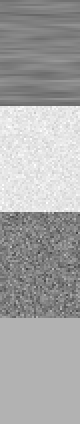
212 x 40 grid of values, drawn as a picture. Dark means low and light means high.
It is made of 4 by 1 panels. Panel 1,1: middling, streaked across, faint in contrast. Panel 2,1: very high, fine-grained, faint in contrast. Panel 3,1: middling, fine-grained. Panel 4,1: high, flat.
